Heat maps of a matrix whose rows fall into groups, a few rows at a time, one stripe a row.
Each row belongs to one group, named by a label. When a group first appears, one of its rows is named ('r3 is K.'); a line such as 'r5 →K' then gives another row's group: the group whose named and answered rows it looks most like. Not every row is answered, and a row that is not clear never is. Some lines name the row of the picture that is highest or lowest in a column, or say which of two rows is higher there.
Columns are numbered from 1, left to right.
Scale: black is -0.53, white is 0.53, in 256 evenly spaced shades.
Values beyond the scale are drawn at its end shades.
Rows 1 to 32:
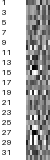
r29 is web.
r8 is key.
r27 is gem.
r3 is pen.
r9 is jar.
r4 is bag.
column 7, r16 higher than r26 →No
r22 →bag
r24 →web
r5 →pen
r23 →pen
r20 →pen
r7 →bag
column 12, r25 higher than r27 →Yes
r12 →gem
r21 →bag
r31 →gem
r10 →web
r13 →bag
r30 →jar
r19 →web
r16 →pen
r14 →gem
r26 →key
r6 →gem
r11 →pen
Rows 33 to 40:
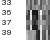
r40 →pen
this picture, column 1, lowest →36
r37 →gem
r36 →gem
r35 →gem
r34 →key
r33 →bag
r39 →pen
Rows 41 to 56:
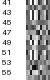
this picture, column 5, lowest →54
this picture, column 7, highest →46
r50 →key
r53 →bag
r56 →pen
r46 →jar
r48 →key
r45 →key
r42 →bag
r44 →web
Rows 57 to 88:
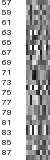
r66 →web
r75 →pen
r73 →pen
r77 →key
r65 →jar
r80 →key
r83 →web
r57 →key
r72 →gem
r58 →key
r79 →pen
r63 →web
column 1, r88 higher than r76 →No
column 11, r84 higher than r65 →Yes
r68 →key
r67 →jar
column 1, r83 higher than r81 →No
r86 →key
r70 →bag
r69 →key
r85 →pen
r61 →bag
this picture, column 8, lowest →67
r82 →web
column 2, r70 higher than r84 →Yes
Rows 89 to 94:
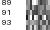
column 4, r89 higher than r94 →Yes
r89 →key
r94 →web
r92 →web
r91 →gem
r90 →bag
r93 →pen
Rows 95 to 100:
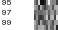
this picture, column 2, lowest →95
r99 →bag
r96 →bag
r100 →pen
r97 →jar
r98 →jar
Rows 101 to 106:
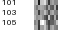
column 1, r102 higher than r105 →Yes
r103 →key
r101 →key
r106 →key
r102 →pen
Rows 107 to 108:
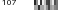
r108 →key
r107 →web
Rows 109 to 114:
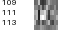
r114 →key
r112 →key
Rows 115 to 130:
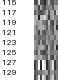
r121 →bag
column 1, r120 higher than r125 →Yes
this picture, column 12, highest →117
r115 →gem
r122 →jar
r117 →jar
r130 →web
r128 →web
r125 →gem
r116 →bag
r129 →jar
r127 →web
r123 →bag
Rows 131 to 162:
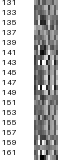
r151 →bag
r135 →gem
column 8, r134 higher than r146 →Yes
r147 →jar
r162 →gem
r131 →bag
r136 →pen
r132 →jar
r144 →jar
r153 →jar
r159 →web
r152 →jar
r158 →gem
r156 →jar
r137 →key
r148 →web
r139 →bag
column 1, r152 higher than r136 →No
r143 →web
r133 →jar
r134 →gem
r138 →jar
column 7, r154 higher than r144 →No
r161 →web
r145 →jar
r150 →gem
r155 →jar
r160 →key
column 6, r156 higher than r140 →Yes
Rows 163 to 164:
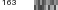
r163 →bag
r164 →jar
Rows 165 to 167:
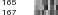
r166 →pen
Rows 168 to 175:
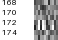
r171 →pen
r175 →key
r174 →bag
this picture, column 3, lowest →175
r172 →web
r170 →bag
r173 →web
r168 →jar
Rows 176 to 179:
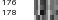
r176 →gem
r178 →gem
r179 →bag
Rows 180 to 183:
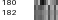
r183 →jar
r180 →gem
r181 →jar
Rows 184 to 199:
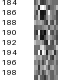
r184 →gem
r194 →web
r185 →key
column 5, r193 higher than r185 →No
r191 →gem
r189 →jar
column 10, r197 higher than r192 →Yes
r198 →bag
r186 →gem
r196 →bag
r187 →gem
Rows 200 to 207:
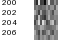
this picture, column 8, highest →200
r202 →bag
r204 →web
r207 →key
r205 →key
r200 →gem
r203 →gem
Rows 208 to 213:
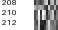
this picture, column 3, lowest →208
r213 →gem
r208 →jar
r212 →gem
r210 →web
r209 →pen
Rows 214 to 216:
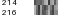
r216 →bag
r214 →jar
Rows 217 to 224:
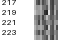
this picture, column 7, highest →220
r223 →bag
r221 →bag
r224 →pen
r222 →pen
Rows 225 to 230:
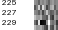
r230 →pen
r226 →web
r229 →gem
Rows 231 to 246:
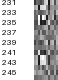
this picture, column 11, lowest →234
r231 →jar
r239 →jar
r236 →jar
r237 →bag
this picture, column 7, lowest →234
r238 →key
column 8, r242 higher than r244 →No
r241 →gem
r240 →jar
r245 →pen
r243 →key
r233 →jar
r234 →web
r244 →bag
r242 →key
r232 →key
